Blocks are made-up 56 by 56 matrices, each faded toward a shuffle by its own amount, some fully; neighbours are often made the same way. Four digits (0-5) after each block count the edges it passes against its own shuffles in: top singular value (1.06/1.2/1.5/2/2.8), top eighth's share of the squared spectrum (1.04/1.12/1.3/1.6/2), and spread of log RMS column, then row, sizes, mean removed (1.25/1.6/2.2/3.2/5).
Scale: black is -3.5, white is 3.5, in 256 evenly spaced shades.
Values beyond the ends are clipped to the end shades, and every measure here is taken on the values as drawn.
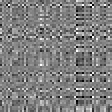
5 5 4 4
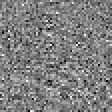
3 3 1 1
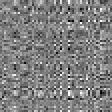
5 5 3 3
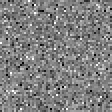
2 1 0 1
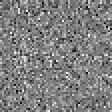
2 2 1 0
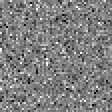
1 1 0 0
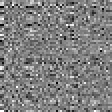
4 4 2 3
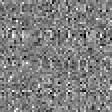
4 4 2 2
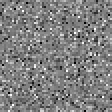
0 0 0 0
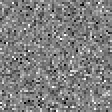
2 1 0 0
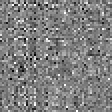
4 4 2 2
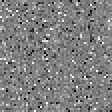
1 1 0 0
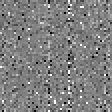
3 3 2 0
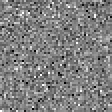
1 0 0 0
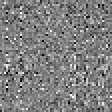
3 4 2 1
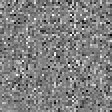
3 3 2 1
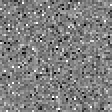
1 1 0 0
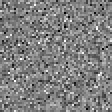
2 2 0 0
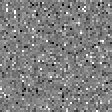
0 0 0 0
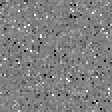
0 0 0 0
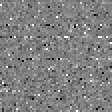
2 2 0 2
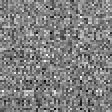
3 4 2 2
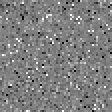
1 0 0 0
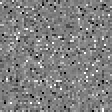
2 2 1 0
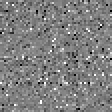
2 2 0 1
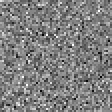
2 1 0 0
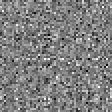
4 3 2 2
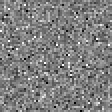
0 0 0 0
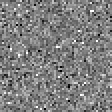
0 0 0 0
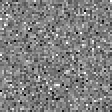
0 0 0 0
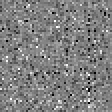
2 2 2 1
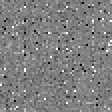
1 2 1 1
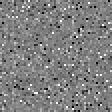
0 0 0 0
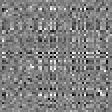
5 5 3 3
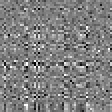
5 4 3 3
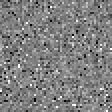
2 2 0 1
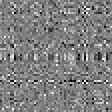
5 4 3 3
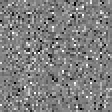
3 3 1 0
